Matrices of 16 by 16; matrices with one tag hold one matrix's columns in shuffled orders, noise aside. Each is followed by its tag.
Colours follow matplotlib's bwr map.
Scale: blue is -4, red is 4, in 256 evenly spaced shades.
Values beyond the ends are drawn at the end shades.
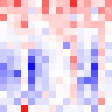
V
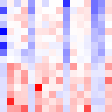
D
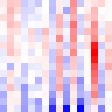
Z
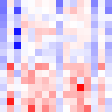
D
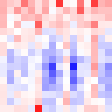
V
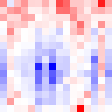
V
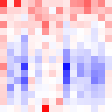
V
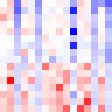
D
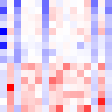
D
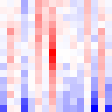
Z
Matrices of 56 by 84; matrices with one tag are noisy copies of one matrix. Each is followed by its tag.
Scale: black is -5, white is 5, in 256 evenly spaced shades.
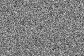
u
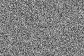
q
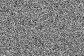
u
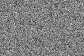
u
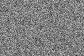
u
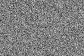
q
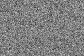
u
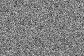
u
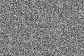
q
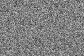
u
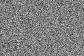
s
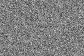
q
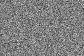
s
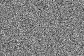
s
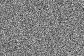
s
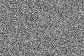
q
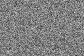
u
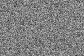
u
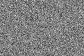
q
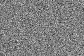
s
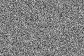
q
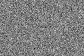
q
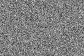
q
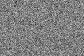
u
